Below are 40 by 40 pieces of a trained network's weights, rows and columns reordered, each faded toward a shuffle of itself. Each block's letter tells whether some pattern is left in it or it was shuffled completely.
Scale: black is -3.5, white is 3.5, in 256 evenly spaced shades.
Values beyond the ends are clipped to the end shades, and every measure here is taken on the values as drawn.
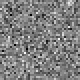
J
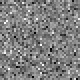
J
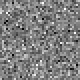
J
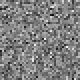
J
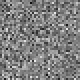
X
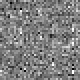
X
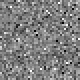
J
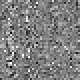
X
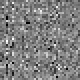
X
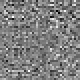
X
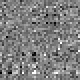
X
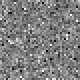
J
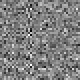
X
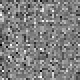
X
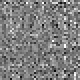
X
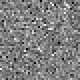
J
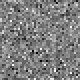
J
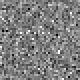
J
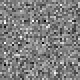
X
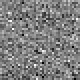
X
